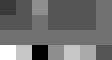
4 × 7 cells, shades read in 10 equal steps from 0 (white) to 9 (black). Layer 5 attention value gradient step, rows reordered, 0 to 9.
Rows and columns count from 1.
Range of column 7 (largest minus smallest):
1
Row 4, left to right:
0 2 9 4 2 3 6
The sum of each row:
40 40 35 26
